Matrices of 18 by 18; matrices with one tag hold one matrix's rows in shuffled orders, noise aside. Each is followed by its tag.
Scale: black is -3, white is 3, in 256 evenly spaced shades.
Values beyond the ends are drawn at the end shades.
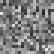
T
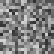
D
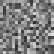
T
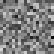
T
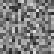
T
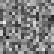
T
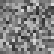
T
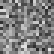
D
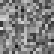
D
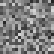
T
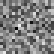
T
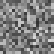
T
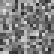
D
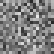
T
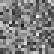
D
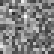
D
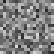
T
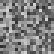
D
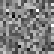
T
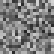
T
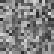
D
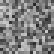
D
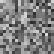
D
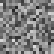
T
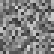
T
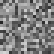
D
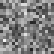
D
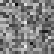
D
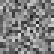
T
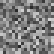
T
